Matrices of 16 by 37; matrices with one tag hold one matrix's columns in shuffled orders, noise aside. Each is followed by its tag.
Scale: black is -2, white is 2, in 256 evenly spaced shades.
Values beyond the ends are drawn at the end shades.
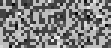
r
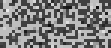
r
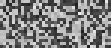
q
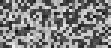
r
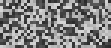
r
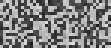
q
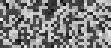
q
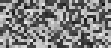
r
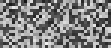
r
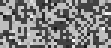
q
